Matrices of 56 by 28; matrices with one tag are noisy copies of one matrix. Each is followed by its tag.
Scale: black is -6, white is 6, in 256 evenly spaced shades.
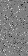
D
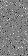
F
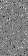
F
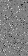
D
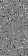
F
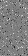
F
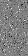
D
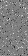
F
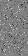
D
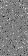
F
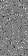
F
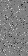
D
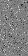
D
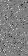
D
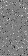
F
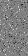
D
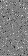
F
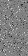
D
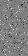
D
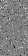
F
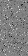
D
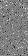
F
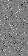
D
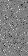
D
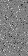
D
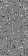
F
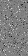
D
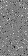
F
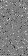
F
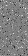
F
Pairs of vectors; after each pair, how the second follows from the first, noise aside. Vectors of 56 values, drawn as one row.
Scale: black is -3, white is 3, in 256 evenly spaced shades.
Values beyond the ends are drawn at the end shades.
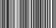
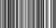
shuffled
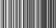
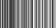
reversed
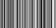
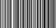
shuffled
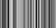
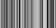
reversed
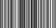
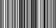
reversed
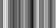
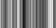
reversed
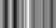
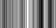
reversed
